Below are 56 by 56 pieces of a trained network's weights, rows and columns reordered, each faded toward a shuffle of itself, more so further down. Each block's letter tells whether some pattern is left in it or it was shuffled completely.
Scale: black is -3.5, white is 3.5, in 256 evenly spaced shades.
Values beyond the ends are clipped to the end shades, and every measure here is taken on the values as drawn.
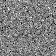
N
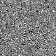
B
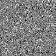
B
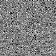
B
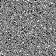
N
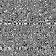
B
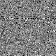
B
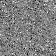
N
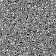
N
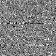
B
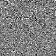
B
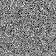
B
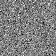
N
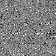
B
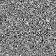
B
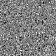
B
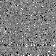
B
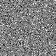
N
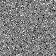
N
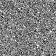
N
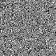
B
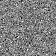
N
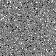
N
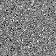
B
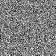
B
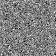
B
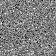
N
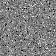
N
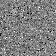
N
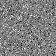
N
